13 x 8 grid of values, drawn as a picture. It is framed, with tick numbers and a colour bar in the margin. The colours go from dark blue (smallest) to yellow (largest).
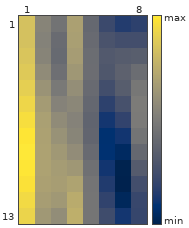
The ninth with the lowest average is the bottom right. Overall the values sit about 50% of the way up the scale. The top right is the smoothest part. The field climbs toward the left.
